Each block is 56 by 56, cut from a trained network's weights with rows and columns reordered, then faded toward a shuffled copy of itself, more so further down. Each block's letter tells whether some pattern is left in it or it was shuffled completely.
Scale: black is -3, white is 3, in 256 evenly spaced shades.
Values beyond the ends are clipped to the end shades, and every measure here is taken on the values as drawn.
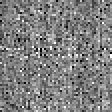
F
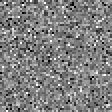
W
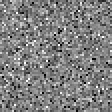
W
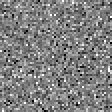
W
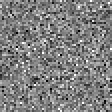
W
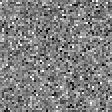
W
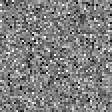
W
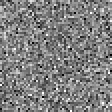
W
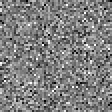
F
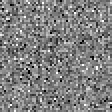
W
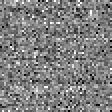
F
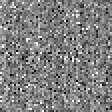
F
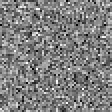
F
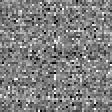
F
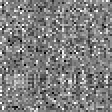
F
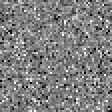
W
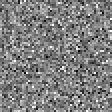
W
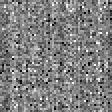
F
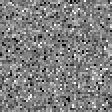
W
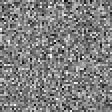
F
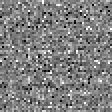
F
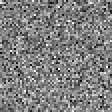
W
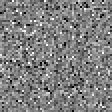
W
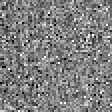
F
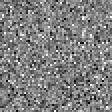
W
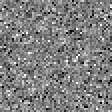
W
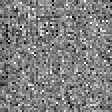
F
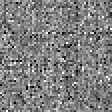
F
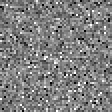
W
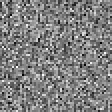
F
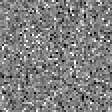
W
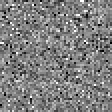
W
